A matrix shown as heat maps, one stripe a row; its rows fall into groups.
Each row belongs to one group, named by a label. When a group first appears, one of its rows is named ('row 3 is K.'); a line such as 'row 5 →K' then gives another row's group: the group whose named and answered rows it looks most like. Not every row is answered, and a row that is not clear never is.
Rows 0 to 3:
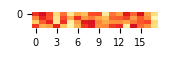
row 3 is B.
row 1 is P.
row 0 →P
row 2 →P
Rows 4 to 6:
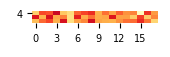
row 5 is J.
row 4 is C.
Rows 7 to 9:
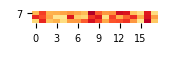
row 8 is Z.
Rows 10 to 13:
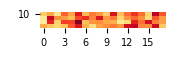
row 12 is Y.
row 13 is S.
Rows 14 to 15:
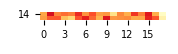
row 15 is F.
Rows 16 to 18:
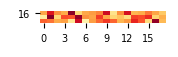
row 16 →P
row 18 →Z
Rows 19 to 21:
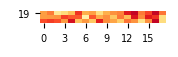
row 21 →P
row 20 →Y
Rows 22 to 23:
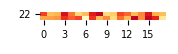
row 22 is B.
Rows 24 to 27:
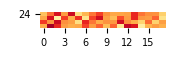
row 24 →P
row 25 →Y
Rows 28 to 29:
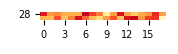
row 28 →J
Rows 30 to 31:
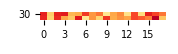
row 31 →Z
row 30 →J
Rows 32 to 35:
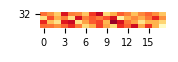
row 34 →B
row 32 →B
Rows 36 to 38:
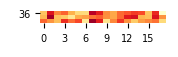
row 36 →C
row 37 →C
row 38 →B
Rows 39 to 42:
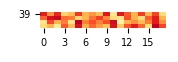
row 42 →S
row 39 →Z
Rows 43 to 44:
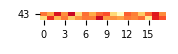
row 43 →P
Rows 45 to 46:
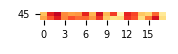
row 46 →P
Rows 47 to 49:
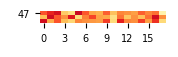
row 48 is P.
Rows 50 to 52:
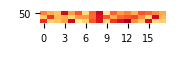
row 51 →C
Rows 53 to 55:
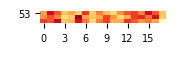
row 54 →Z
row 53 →P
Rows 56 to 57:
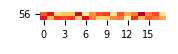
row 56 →Z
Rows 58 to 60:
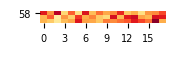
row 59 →S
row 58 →J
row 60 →S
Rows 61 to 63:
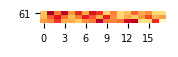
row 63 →C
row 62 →F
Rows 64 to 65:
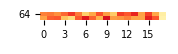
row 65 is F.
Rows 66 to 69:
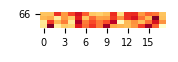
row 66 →S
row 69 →F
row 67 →S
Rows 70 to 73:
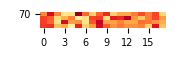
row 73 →Z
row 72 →B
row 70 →Z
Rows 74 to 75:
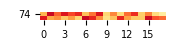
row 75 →J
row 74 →Y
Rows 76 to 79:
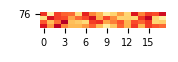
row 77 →F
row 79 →J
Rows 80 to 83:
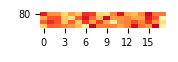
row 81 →F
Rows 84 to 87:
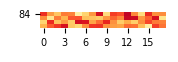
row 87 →C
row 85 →S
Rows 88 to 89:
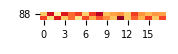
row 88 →Y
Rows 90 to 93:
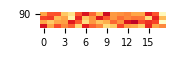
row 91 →Z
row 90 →F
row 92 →S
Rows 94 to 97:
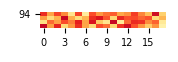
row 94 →Z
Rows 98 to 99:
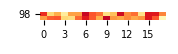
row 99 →F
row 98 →J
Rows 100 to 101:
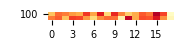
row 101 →Y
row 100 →F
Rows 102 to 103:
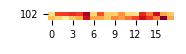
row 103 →S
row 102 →Y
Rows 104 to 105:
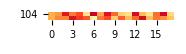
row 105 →Y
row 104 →P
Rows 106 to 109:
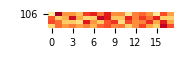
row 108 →Z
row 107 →B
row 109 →C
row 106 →C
